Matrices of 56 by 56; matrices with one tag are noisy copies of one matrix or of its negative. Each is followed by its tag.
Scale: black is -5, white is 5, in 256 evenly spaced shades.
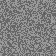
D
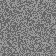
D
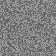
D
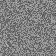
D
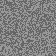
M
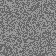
M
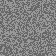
M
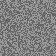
D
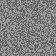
D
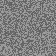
M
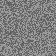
M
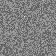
M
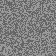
M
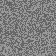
M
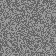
D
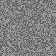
D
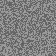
M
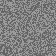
M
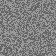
M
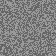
M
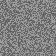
D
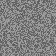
D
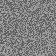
M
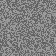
D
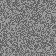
D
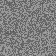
M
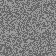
M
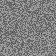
M
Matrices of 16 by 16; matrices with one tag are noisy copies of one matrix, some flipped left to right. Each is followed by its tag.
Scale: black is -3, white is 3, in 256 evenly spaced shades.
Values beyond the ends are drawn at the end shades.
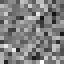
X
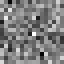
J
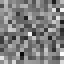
J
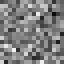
X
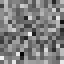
J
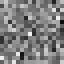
J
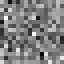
J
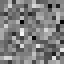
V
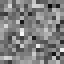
V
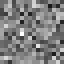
V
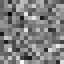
X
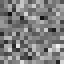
X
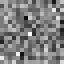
J
